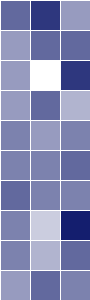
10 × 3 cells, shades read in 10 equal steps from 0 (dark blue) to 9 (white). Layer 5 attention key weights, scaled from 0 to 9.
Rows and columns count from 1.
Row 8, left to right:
4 7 0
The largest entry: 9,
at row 3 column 2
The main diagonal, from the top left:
3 3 1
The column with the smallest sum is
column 3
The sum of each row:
9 11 15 14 13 11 11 11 13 12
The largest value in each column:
5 9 6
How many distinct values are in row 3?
3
